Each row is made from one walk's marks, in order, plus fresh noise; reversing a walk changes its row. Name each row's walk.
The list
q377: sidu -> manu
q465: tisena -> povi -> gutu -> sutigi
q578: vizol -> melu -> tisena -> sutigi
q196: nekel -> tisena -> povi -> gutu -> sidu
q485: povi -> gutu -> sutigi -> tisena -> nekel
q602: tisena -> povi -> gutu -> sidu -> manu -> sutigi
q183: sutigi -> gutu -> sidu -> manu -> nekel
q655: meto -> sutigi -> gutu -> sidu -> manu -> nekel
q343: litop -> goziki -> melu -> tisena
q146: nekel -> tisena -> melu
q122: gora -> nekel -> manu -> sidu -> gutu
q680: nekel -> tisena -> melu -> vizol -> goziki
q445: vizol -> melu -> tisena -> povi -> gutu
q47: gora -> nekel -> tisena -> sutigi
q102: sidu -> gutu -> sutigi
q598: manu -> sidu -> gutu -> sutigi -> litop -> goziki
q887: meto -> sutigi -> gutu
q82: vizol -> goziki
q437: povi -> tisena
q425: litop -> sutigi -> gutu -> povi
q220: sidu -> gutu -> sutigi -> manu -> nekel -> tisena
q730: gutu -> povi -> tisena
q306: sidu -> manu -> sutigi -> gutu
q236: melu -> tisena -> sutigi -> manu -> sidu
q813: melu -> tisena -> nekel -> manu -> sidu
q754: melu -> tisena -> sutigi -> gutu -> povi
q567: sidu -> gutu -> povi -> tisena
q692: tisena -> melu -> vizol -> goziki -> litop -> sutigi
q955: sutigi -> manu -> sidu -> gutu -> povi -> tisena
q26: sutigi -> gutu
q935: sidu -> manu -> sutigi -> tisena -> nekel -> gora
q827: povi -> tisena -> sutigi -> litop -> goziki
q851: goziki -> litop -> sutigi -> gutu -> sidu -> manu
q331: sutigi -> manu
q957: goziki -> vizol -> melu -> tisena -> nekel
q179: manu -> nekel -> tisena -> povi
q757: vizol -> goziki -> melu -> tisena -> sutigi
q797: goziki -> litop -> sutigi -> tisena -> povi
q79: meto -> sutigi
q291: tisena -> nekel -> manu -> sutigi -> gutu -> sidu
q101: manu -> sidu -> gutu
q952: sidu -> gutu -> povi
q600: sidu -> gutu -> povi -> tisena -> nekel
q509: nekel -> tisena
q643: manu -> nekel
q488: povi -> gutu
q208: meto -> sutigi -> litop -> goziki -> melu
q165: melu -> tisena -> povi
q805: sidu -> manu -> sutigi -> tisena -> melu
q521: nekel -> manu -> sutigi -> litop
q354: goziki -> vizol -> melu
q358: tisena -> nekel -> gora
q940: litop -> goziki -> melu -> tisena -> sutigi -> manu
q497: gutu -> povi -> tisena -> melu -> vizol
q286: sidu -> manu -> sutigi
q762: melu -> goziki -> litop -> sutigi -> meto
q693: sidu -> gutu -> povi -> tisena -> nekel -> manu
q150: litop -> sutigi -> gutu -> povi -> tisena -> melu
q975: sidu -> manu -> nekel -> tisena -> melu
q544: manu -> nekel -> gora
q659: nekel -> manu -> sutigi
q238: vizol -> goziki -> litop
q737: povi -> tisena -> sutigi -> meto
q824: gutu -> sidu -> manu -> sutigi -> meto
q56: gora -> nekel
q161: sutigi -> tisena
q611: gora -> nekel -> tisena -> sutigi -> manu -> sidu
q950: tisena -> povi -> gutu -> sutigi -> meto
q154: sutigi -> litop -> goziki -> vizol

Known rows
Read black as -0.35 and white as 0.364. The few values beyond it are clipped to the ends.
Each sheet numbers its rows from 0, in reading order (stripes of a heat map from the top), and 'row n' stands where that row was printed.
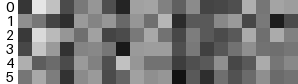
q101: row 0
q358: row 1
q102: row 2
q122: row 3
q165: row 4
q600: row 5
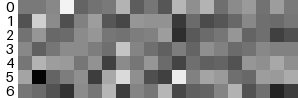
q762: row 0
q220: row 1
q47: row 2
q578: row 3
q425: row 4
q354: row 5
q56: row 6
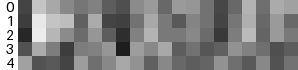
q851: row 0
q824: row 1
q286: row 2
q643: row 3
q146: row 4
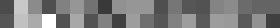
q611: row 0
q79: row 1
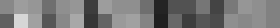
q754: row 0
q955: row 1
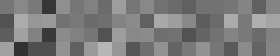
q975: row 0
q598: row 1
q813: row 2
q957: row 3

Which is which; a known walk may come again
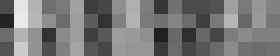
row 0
q602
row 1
q286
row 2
q196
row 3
q220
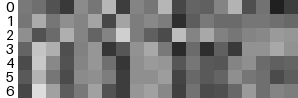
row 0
q56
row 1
q161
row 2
q692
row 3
q952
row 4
q611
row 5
q935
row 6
q291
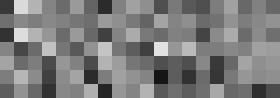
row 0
q655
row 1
q940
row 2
q331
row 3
q154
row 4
q445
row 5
q567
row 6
q544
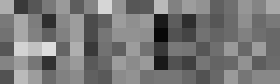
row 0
q343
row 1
q600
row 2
q485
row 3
q887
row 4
q179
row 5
q236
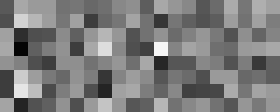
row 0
q598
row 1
q26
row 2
q957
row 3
q354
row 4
q509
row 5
q659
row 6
q101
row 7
q680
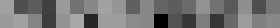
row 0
q146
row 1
q730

